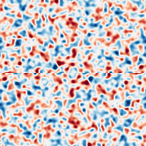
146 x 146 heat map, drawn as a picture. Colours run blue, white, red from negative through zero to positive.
Grain: blotchy. Symmetry: a half turn. Stripes: none. Odd rows or columns: none. Histogram: bell-shaped.
